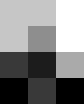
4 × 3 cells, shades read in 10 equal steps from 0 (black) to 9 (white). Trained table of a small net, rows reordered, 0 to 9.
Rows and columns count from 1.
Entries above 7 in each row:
1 1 0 0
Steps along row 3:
down up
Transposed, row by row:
7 7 2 0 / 7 5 1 2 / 9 9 6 0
